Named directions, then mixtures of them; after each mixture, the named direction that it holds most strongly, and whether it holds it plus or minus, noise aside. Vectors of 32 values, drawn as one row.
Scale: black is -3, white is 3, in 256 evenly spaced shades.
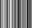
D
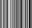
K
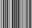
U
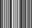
U, minus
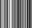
D, plus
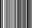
D, plus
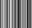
D, plus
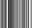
K, minus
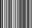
U, minus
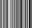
K, plus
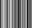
D, plus
